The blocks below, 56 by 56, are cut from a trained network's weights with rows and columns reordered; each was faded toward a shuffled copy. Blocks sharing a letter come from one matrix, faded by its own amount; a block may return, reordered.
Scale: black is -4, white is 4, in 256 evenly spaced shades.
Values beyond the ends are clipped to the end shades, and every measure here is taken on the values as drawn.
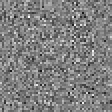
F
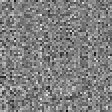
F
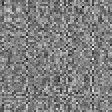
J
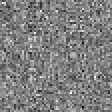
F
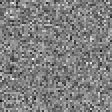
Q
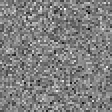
Q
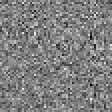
F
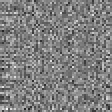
J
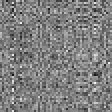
J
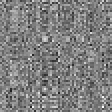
J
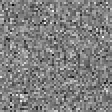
Q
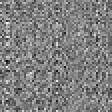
J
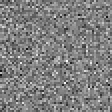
Q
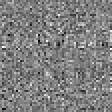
F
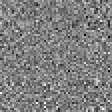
F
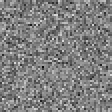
Q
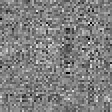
F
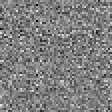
F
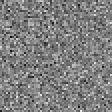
Q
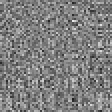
J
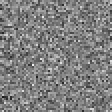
Q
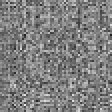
J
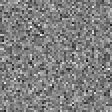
Q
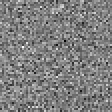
Q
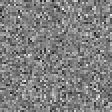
Q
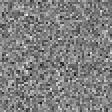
Q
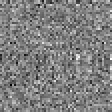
F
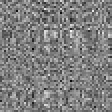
J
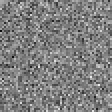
Q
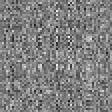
J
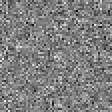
Q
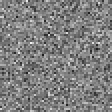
Q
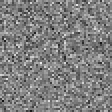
Q
